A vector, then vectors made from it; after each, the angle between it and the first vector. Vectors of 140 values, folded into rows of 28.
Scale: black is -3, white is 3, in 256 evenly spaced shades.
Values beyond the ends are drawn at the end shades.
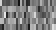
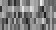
partly aligned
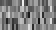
orthogonal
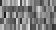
nearly opposite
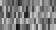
partly aligned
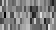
partly opposed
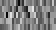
partly aligned
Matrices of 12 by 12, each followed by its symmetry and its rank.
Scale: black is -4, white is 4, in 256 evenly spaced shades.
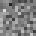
antisymmetric, full rank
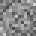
symmetric, full rank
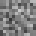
antisymmetric, full rank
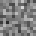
antisymmetric, full rank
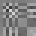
symmetric, rank two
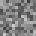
neither, full rank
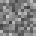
neither, full rank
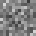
neither, full rank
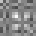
symmetric, rank two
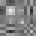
symmetric, rank two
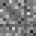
symmetric, full rank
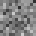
neither, full rank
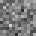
neither, full rank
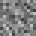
antisymmetric, full rank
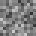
antisymmetric, full rank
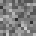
neither, full rank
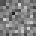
symmetric, full rank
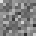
symmetric, full rank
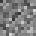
symmetric, full rank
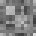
symmetric, rank two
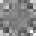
symmetric, rank two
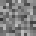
antisymmetric, full rank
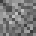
symmetric, full rank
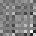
symmetric, rank two
